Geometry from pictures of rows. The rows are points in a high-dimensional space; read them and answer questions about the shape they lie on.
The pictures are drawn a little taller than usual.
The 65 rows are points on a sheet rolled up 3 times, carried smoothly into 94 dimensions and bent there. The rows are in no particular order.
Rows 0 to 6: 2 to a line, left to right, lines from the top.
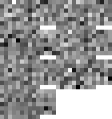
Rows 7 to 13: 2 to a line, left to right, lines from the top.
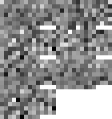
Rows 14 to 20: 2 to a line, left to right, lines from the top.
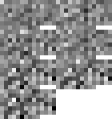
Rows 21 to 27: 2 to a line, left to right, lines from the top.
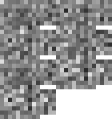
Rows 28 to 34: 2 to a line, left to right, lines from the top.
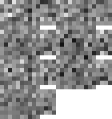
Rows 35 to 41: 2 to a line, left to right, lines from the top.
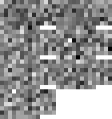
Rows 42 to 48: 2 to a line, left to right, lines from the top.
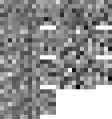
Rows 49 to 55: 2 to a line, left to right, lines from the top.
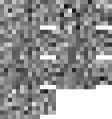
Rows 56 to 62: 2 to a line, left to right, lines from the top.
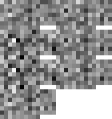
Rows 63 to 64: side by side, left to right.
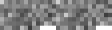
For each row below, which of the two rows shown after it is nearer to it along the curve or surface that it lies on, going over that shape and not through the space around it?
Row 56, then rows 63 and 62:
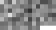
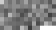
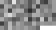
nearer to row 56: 62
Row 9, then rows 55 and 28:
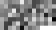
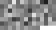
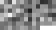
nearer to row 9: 55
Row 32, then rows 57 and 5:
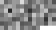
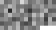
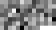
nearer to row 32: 57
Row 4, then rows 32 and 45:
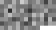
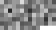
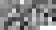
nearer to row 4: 32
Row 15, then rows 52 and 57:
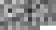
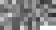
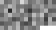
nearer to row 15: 57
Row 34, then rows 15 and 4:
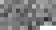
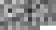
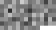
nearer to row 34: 15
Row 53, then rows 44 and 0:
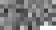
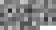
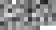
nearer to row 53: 0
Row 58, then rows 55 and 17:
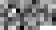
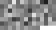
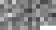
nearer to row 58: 55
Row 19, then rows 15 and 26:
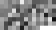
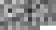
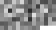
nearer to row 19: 26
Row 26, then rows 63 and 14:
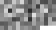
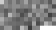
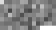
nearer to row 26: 63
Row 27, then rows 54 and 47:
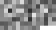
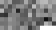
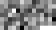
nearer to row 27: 47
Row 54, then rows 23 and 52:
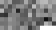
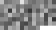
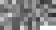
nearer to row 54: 52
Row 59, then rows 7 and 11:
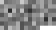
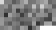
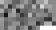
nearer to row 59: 7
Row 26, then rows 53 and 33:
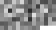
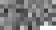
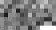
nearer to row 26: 53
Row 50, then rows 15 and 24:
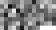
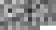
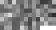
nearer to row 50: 24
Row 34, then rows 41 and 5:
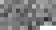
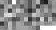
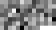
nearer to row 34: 41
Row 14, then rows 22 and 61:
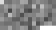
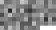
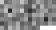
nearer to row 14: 61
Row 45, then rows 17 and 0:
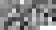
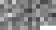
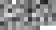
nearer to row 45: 0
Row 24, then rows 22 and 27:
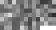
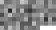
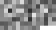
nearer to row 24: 27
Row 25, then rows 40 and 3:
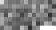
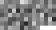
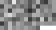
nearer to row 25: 3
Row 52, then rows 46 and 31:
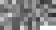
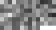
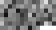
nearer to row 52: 46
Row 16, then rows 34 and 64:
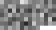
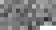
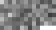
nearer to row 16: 64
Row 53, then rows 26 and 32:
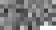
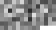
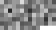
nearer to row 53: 26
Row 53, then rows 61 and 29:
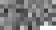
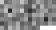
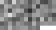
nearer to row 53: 29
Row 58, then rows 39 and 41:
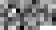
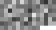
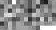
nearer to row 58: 39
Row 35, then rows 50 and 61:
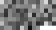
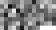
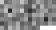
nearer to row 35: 50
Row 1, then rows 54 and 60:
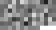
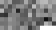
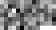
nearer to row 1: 60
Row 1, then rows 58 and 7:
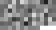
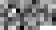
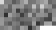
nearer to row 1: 58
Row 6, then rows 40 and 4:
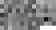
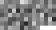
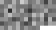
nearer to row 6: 4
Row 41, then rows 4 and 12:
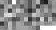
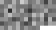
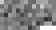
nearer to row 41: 4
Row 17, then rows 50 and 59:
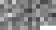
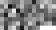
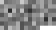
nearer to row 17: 59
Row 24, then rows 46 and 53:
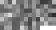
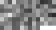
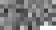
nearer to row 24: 46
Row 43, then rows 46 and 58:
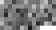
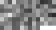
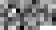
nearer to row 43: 46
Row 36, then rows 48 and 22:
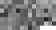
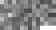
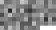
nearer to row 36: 48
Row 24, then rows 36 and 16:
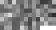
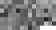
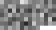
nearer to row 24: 36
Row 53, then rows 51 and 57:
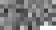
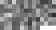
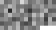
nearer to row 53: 51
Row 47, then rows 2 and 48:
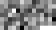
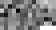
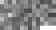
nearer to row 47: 2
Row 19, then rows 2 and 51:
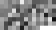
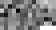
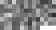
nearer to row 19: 2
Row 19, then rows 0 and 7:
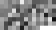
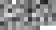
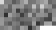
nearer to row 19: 0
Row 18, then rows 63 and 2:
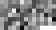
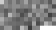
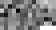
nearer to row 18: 2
